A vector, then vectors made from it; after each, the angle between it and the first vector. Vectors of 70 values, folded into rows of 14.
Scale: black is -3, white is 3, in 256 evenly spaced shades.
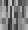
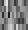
partly opposed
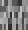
partly aligned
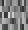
orthogonal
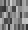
orthogonal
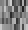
partly aligned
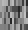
orthogonal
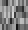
partly aligned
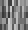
nearly opposite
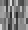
nearly parallel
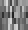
nearly opposite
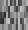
orthogonal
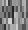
partly opposed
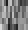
nearly parallel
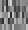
partly aligned
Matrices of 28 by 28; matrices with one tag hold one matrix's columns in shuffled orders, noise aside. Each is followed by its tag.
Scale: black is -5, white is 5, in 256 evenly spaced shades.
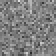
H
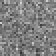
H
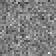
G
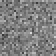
G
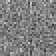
H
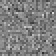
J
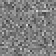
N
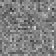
J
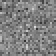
J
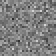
N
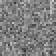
H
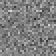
N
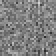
H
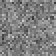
G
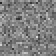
G
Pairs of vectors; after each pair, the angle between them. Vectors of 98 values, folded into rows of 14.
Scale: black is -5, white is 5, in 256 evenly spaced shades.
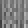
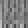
nearly opposite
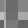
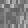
orthogonal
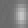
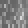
partly aligned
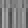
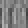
nearly parallel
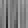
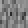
partly aligned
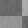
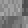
nearly opposite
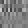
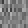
nearly parallel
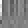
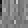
nearly opposite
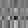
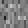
orthogonal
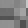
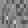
orthogonal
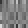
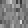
orthogonal
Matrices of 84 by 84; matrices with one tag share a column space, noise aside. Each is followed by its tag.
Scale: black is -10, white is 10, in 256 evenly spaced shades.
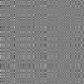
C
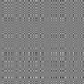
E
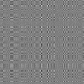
C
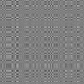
C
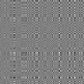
E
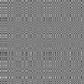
E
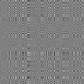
E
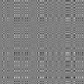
E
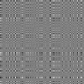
E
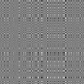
E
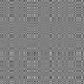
E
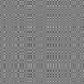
C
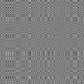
E
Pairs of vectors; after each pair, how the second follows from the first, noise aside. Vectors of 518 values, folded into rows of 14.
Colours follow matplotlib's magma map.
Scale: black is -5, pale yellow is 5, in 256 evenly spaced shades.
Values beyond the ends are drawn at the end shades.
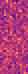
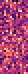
scaled up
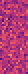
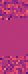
partly zeroed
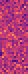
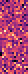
scaled up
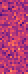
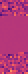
partly zeroed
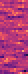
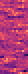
copied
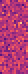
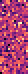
scaled up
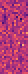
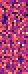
scaled up
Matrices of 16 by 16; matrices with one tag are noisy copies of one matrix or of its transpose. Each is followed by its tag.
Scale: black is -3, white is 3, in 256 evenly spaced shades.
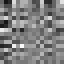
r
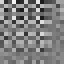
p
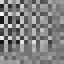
p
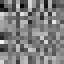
r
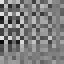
p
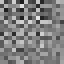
p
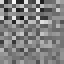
p
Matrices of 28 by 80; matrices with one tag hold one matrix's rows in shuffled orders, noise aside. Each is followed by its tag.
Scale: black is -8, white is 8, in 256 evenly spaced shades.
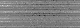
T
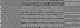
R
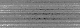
T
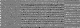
R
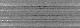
T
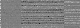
R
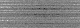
T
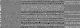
R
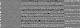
R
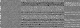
R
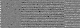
R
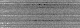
T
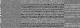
R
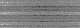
T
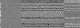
R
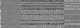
R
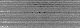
T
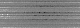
T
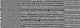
R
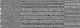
R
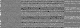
R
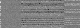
R
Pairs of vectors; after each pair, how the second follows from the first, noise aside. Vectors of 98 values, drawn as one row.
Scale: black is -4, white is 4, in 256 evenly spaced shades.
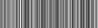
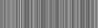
shrunk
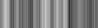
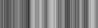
reversed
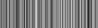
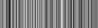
reversed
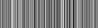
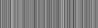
shrunk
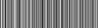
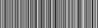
reversed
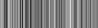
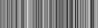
reversed
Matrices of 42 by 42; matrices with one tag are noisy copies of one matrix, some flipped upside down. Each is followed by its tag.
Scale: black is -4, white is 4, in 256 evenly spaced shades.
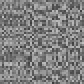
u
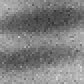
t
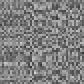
u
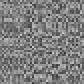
u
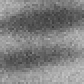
t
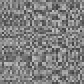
u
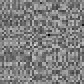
u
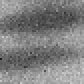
t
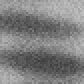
t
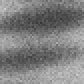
t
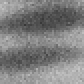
t
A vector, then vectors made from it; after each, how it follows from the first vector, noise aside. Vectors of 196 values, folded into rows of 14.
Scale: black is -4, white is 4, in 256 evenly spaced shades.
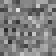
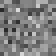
copied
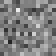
copied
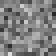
wrapped around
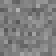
shrunk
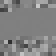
partly zeroed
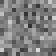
wrapped around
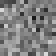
wrapped around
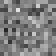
copied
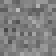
shrunk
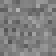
shrunk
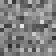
wrapped around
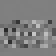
partly zeroed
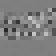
partly zeroed
